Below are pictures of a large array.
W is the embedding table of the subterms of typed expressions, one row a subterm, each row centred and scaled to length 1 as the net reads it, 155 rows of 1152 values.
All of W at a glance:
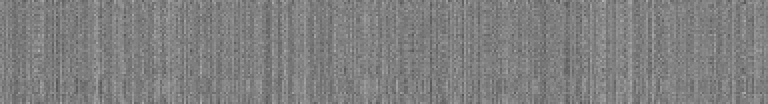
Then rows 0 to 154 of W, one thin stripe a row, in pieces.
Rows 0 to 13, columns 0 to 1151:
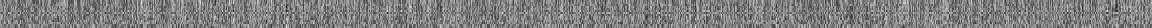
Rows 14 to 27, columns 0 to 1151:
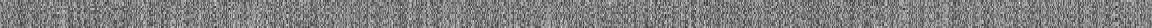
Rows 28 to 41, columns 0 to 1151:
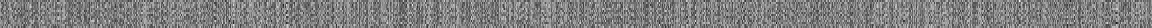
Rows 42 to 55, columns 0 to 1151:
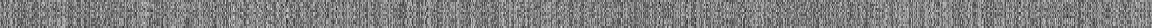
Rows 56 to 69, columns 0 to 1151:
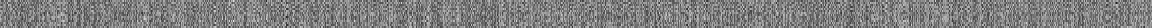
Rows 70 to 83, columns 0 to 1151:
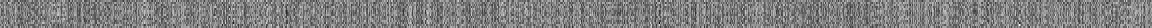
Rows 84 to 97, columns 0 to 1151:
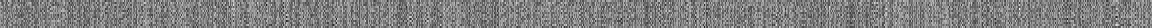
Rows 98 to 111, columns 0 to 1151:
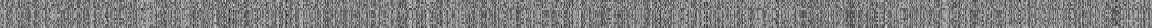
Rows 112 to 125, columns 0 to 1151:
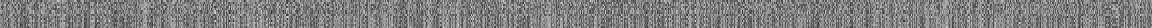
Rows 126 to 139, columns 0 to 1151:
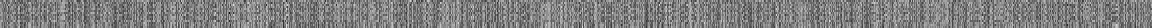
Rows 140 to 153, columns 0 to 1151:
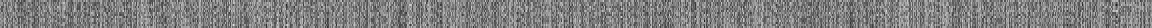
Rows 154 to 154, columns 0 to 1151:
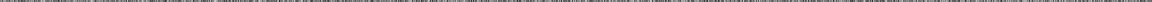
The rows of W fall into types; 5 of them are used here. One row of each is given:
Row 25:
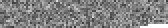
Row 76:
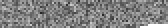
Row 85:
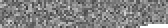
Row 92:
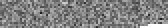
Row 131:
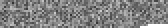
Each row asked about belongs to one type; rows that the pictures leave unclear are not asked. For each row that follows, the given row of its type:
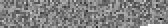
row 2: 131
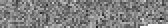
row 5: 76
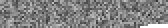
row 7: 76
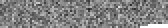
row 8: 92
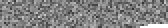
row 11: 76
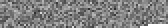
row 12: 25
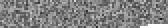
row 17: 131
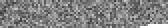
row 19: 92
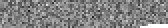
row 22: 85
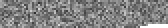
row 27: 85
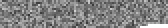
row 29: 85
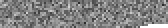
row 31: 85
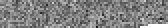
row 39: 76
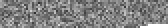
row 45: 85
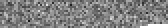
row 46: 92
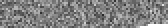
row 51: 92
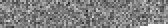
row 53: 25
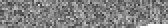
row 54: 92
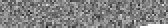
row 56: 85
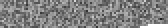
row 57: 131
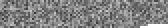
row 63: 131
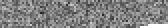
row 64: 76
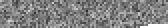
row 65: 76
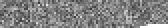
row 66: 131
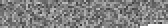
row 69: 92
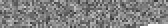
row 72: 76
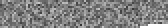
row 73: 92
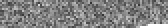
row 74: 92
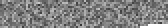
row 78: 92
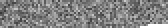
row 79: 92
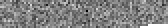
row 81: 25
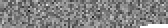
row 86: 85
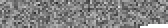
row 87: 76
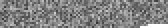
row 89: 131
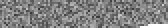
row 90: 76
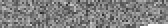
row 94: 76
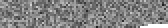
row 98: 85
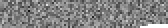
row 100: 85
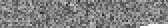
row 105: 76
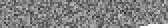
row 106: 76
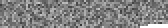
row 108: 92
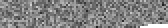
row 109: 85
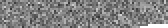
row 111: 25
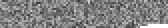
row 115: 85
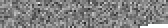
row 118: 25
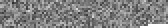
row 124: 25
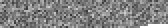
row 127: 131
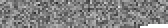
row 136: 76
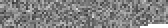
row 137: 25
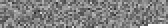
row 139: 25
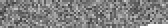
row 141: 92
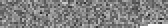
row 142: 92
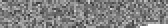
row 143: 85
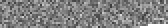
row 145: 25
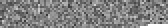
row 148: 92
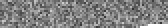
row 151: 92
